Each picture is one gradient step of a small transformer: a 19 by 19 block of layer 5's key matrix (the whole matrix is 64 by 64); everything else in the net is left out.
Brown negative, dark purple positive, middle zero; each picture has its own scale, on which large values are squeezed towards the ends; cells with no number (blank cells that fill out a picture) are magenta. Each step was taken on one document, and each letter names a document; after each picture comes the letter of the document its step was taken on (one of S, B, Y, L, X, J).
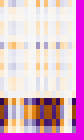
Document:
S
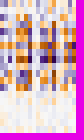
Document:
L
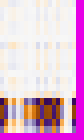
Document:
S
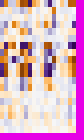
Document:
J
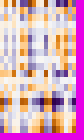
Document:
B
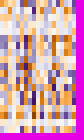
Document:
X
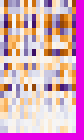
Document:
X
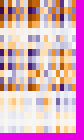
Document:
B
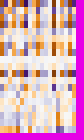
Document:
X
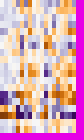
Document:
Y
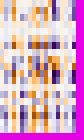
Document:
J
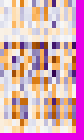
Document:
J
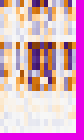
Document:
J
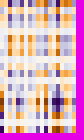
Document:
B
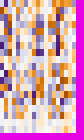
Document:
X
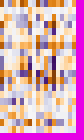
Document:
L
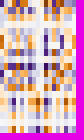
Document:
B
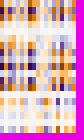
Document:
B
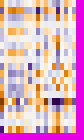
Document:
B
